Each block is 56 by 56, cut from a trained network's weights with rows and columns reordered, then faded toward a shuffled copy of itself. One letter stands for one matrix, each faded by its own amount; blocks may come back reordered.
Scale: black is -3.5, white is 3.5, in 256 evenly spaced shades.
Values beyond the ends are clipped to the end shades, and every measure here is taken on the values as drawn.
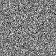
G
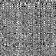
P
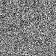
G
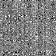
P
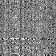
P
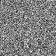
G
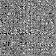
P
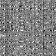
P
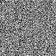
G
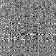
P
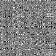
P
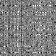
P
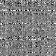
P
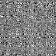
P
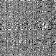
P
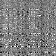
P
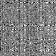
P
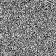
G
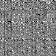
P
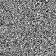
G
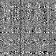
P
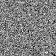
G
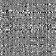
P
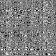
P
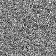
G
